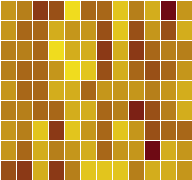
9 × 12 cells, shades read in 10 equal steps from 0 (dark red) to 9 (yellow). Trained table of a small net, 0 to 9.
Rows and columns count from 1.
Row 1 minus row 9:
3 3 -5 1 4 -4 -4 0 0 0 -7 0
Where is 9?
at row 1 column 5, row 3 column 4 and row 4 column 5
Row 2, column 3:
4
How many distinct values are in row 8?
5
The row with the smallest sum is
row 6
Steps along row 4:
down same up up down down up down down up up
